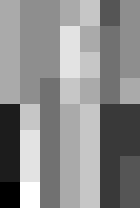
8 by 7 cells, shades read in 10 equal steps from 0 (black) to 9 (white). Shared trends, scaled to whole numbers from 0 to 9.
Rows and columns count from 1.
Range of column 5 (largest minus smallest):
1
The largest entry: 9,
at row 8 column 2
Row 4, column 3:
4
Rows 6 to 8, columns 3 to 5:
4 6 7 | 4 6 7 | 4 6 7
